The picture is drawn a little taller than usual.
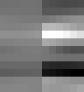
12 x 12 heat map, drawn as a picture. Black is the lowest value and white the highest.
The grain runs across in streaks. Overall the values sit about 50% of the way up the scale. There is no overall slope. The left part is calmer, up to a seam about 50% of the way across. The bottom right is the ninth with the lowest average. The top left is the smoothest part.
